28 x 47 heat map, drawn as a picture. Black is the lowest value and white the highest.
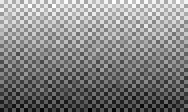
On average the colour sits 50% of the way up the scale. The field is checkered. Values rise toward the top.
